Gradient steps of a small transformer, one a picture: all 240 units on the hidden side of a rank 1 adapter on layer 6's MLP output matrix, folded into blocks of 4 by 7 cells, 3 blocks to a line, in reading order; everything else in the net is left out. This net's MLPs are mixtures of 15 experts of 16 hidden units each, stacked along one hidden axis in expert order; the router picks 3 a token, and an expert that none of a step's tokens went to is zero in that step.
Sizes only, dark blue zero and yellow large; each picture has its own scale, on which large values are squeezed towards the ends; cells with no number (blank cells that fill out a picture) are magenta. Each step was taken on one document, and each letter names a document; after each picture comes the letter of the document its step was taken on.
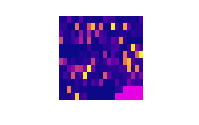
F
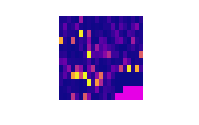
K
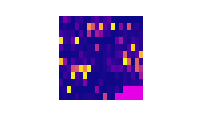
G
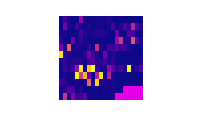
K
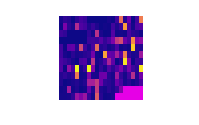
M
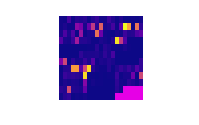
G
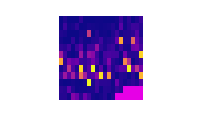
K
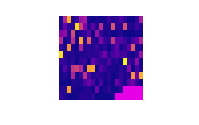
M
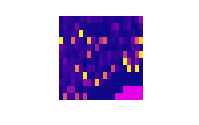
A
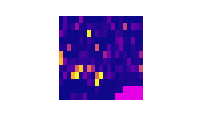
K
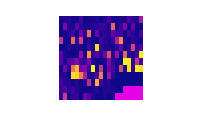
K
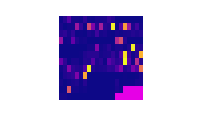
F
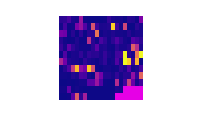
M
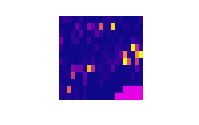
G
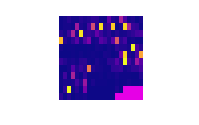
G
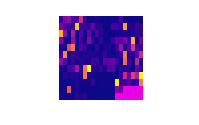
M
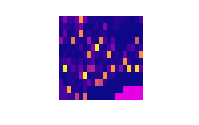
A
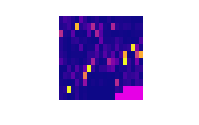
G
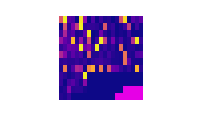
A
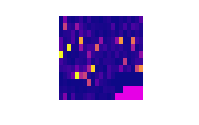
K
